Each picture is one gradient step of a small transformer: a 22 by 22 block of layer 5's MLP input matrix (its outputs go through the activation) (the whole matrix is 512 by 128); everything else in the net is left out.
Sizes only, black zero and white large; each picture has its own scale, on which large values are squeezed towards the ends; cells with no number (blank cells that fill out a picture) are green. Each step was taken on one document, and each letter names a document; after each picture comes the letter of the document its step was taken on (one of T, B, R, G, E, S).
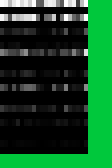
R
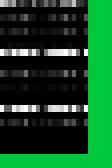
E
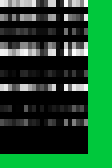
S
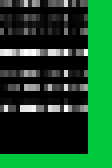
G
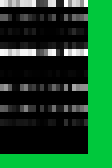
S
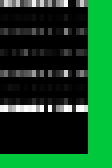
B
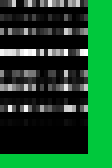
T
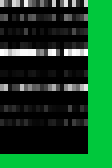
S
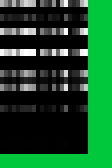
T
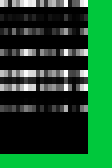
T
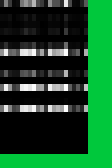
G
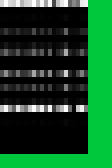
B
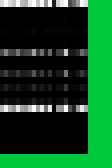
B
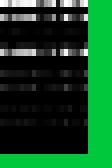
R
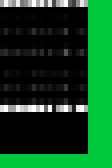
B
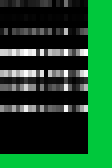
T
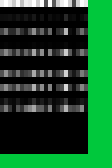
B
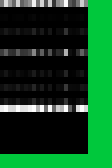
B
